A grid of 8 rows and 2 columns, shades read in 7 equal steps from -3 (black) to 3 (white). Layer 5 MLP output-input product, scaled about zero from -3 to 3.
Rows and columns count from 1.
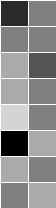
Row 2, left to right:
0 0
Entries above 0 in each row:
0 0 1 1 1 1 1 1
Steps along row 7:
down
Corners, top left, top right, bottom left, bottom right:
-2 0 0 1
